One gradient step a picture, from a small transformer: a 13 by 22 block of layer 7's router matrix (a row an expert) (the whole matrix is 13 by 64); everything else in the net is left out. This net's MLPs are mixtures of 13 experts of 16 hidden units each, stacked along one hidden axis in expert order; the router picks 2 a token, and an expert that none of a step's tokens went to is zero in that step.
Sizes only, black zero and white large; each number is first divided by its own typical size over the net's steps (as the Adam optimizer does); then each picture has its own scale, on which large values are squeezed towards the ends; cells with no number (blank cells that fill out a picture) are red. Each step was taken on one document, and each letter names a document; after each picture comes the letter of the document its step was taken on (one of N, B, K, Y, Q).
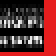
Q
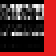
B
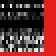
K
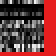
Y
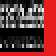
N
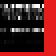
B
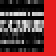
Y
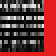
N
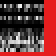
K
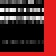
N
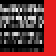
Q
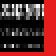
B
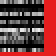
Y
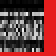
Y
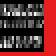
Q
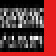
Q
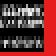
Q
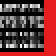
N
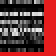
Y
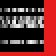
N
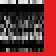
Y
